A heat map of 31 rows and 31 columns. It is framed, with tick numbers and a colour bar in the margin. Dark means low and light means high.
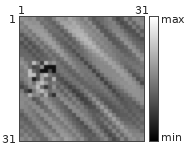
Roughest part: middle left. Odd patch: rougher, in the middle left. Ninth with the highest average: top middle. Mirror symmetry: none. Grain: diagonal, down to the right.
